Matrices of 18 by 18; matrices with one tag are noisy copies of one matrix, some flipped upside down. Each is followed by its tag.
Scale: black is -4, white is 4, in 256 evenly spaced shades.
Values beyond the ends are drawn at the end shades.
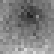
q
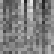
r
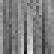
r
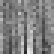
r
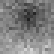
q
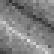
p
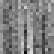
r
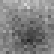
q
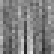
r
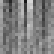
r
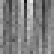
r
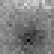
q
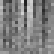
r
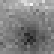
q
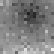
q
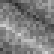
p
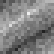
p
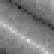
p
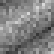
p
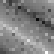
p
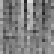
r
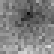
q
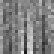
r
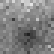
q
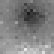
q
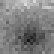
q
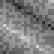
p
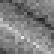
p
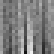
r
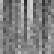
r
